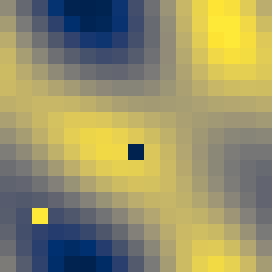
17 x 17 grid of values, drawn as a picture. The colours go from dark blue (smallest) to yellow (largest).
No regular stripes run through it. Two lone cells stand out: one far higher and one far lower than their neighbours. The top right is the ninth with the highest average. Overall the values sit about 60% of the way up the scale.
